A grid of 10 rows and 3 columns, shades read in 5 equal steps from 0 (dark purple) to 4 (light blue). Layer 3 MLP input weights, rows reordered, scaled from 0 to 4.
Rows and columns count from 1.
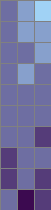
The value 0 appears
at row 10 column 2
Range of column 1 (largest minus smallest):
1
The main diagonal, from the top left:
2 3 3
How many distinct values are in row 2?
2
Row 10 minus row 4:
0 -3 -1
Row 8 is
1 2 2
